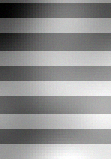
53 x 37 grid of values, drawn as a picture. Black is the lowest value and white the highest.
Lone odd cells: none. Stripes: horizontal, repeating 5 times. Ninth with the lowest average: top left. Histogram: bell-shaped. Slope: up to the bottom right.
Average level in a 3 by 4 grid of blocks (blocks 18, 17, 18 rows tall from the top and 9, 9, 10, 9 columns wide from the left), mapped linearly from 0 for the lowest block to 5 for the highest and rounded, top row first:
0 2 3 2 / 2 3 4 5 / 2 3 4 5
